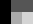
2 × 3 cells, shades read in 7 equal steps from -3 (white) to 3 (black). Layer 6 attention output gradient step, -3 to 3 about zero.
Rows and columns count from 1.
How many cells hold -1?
1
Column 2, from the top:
1 -1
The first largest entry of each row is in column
1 1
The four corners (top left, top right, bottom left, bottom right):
3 1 3 -2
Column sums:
6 0 -1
